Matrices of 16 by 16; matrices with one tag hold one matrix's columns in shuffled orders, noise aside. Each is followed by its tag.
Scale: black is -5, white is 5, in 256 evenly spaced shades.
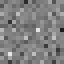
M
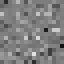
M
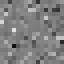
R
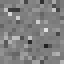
R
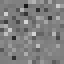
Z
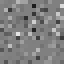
Z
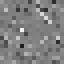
R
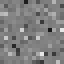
M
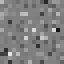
M
